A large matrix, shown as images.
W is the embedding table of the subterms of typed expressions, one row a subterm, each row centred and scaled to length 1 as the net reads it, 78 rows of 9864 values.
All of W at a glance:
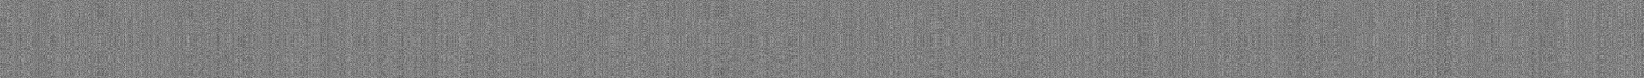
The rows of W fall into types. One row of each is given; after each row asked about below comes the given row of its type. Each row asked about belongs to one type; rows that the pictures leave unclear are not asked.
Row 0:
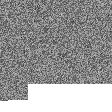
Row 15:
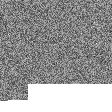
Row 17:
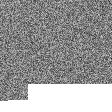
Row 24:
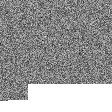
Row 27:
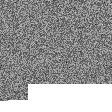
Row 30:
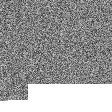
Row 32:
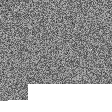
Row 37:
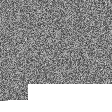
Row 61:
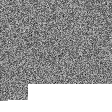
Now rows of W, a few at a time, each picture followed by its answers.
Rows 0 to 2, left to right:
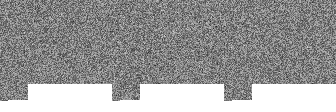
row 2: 37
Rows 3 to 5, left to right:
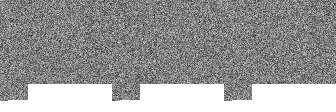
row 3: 17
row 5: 17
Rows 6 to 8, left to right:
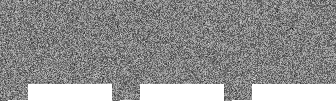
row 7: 15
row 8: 61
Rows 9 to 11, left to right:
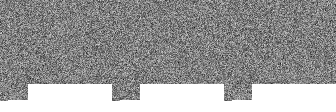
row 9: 32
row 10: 27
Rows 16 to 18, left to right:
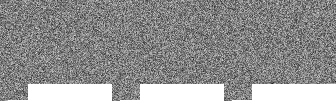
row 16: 30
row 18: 0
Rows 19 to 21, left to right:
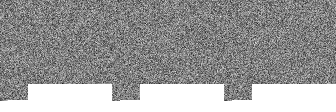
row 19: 61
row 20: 17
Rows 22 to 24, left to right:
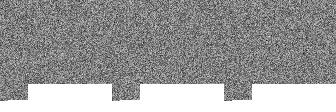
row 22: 24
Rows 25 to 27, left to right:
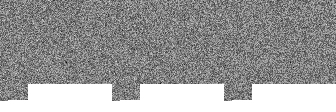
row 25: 0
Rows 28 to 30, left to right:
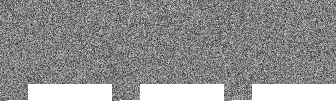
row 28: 32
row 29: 61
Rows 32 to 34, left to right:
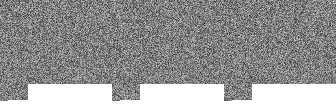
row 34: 0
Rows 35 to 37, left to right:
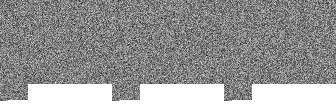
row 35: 27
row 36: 37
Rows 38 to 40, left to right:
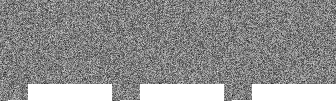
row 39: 0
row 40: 37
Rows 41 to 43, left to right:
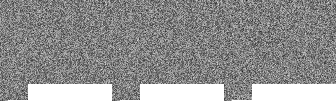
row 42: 37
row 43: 61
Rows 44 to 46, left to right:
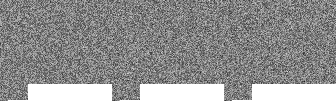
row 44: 37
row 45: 37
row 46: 24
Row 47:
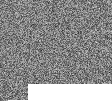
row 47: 27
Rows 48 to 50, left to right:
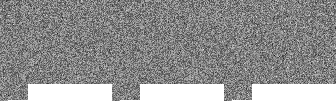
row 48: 30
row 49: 32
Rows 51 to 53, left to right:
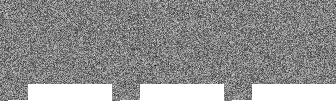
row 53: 32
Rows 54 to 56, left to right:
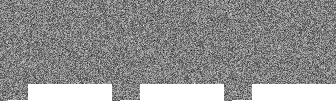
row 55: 0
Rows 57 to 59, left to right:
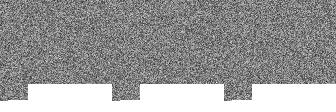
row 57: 27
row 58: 17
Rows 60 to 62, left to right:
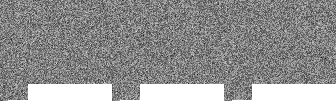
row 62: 15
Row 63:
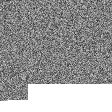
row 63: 30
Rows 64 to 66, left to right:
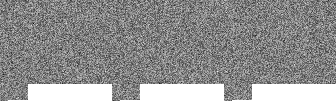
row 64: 32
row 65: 0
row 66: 17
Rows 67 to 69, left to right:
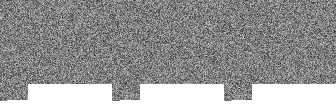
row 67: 61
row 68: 15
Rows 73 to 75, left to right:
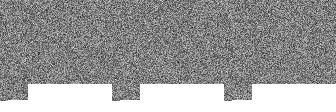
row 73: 15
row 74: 0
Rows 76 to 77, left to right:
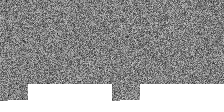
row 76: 37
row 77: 61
